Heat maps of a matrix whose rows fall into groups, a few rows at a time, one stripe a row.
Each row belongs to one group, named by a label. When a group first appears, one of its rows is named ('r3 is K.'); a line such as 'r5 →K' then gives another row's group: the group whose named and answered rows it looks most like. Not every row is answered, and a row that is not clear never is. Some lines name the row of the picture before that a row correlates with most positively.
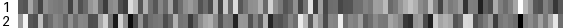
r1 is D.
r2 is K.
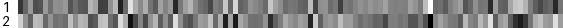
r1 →D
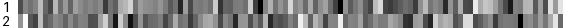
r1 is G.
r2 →K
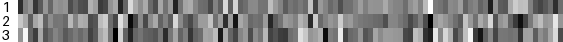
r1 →D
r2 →K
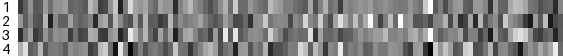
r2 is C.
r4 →K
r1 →D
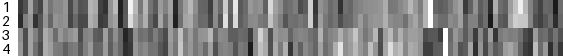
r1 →D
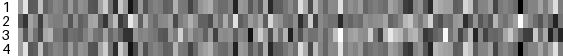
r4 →K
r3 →C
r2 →D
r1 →K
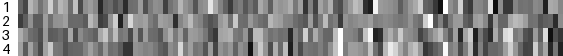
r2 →D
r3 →C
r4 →C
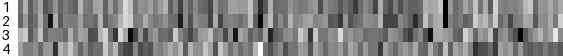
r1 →G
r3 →K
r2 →G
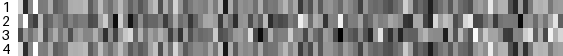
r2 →K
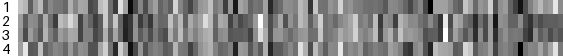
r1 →K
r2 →C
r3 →C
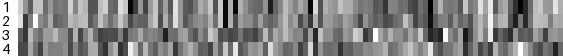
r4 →D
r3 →C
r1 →K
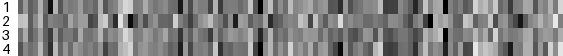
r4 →G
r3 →G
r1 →G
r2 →K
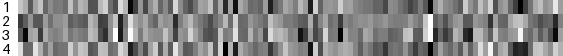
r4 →K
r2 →D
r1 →K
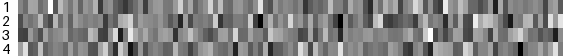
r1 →C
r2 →G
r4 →K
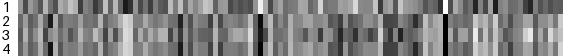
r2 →G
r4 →G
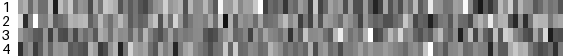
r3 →C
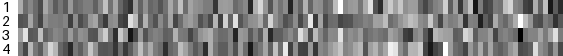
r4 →C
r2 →D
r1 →C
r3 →K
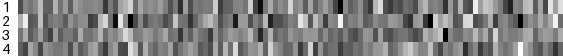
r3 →G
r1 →G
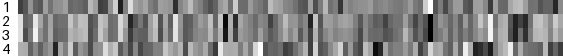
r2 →K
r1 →D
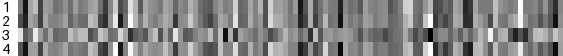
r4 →D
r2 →D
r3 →K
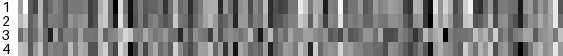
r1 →K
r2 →K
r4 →K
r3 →G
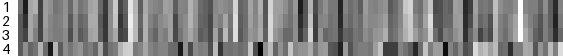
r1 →D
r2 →D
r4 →G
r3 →D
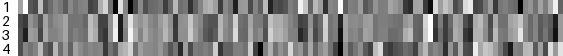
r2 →D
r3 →D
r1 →K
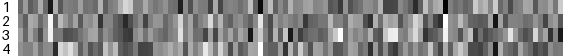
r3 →C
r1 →G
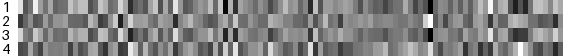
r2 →D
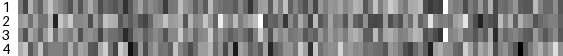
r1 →C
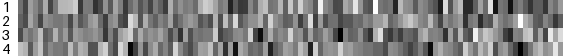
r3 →G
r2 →D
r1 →C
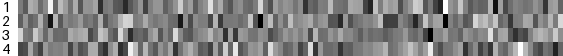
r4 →D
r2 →G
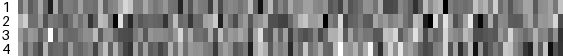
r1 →G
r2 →K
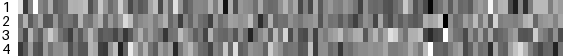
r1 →K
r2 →G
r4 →D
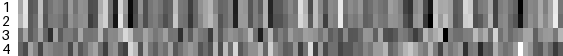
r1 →K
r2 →K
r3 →G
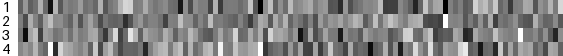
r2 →C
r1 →G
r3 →D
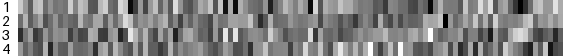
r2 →G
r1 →K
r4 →C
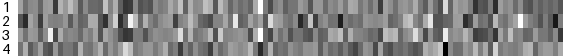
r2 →D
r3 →C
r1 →C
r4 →G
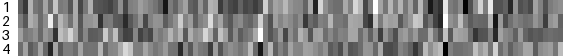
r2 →C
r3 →C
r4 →G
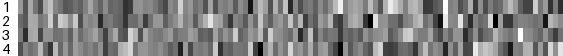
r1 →C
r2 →C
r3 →D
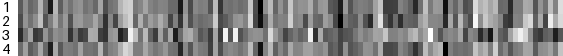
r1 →G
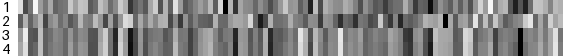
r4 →K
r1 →K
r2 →G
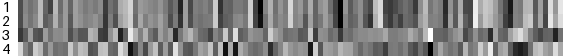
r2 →G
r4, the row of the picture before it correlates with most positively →1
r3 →D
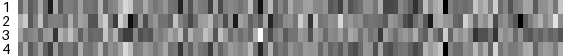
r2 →K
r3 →C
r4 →G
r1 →G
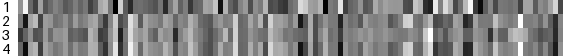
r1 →K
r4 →D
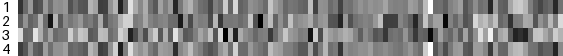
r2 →G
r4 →D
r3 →K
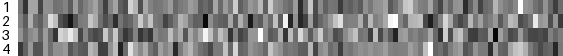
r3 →C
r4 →D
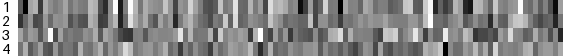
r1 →D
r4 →G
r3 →C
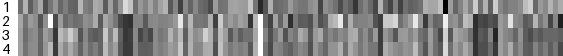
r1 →G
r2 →C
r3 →C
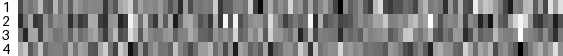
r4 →K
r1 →G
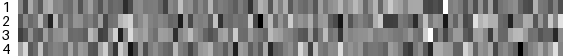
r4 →K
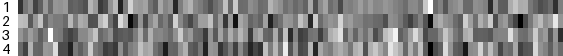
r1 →D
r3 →C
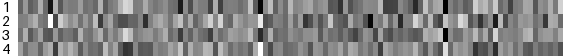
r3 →G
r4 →C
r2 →C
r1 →G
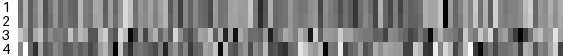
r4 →K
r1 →G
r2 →G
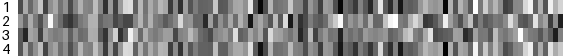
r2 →C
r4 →G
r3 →D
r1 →G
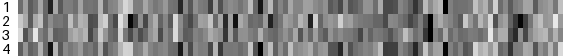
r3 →K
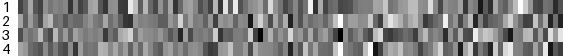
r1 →D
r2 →C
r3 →G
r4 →C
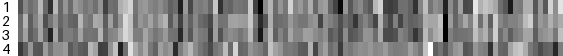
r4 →D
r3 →G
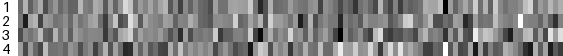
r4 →C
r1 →G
